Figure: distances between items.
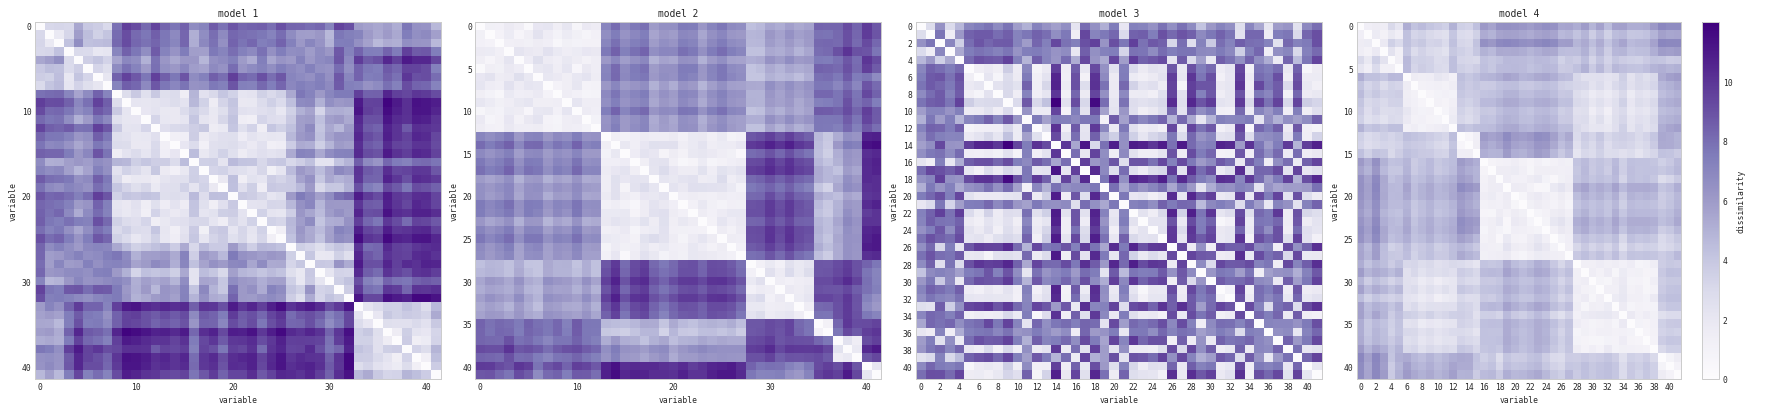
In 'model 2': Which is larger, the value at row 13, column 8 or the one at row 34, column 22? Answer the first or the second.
the second
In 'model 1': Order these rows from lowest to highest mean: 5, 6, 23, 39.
23, 5, 6, 39
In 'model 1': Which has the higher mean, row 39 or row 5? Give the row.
39
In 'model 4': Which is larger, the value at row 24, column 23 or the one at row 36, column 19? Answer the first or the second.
the second
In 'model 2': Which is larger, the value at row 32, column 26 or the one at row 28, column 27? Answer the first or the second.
the first
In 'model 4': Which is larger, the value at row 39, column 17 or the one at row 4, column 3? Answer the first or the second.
the first
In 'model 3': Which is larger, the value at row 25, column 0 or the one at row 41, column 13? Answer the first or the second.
the first
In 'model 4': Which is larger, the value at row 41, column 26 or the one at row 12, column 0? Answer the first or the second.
the second
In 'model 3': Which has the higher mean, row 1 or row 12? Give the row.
1
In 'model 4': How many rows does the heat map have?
42
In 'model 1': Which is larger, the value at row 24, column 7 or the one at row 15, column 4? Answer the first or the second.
the first
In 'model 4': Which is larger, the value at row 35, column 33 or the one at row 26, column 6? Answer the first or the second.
the second
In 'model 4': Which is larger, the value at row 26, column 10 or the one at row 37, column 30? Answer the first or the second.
the first
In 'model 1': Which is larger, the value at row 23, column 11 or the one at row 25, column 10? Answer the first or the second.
the first
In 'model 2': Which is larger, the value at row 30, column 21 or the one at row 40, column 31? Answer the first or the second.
the first
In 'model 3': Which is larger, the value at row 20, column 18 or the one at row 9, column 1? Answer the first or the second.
the first
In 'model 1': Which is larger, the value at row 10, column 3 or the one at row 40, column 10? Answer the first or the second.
the second
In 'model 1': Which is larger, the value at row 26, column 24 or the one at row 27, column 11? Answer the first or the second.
the second
